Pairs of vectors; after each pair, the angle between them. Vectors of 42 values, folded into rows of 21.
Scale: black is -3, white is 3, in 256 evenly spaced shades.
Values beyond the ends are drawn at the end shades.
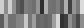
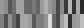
partly opposed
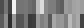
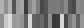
partly opposed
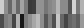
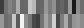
nearly opposite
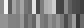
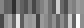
partly opposed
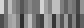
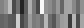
partly aligned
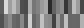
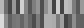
partly opposed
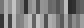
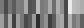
nearly opposite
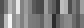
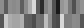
partly aligned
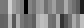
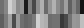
nearly parallel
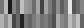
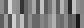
nearly opposite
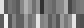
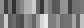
partly aligned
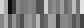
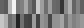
partly opposed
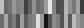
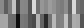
partly aligned
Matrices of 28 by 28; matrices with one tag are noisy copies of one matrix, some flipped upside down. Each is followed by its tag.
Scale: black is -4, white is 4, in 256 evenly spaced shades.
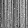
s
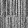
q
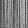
s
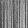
s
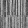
q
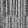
q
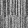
q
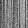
s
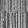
q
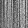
s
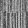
q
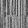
q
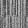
q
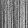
s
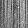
s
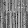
q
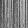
s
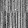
q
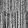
q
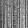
s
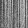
s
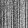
s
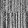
q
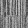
q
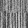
q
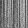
s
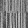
q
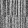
q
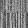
q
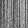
s
